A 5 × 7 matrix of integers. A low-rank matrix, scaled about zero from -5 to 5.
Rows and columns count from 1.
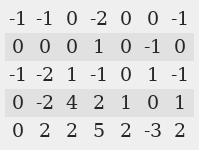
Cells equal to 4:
1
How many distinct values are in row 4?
5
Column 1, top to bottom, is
-1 0 -1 0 0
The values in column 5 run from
0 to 2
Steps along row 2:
same same up down down up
